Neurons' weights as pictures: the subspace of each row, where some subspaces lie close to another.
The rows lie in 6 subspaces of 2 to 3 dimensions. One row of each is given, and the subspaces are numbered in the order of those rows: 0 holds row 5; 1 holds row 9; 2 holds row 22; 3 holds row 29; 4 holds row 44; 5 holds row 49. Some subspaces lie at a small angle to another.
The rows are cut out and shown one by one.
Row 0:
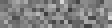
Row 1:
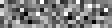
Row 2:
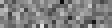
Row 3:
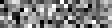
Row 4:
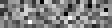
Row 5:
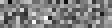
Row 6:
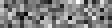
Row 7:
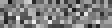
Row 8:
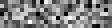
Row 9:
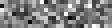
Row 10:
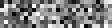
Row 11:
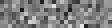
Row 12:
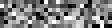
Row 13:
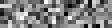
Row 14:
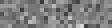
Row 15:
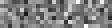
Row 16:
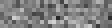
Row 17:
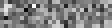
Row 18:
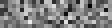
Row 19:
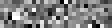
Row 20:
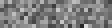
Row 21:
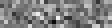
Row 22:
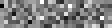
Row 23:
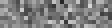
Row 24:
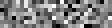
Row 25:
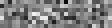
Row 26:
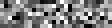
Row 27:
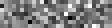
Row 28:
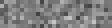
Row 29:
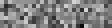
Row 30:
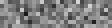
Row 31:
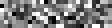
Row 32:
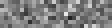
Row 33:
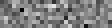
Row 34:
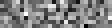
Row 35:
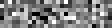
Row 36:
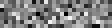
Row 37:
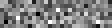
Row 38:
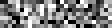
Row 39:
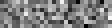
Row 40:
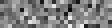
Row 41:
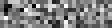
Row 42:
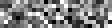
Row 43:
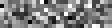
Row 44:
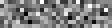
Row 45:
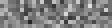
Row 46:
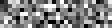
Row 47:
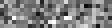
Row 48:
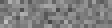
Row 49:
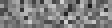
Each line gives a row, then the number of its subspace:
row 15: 2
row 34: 1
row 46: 0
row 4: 5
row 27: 1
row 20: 3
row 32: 1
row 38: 4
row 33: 3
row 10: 3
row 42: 2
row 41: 3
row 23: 5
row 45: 5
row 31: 1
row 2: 4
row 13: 2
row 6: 2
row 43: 1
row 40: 3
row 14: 3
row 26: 2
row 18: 5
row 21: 1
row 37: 0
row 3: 4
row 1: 4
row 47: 4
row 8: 5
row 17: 3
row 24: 0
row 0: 2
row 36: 0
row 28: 4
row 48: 0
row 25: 0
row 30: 4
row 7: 0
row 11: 3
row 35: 0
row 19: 4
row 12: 2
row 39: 2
